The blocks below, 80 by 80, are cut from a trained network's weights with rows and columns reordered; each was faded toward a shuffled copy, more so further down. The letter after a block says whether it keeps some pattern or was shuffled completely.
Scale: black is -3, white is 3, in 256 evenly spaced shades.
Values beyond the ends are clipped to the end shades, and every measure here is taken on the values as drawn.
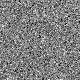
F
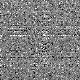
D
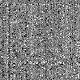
D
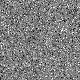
F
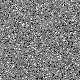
F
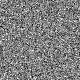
F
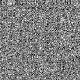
D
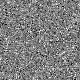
F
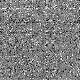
D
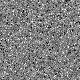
F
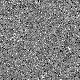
F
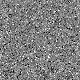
F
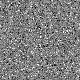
F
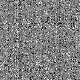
D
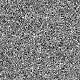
D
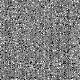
D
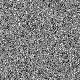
F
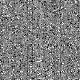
D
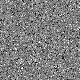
F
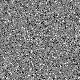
F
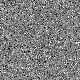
F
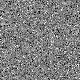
F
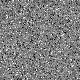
F
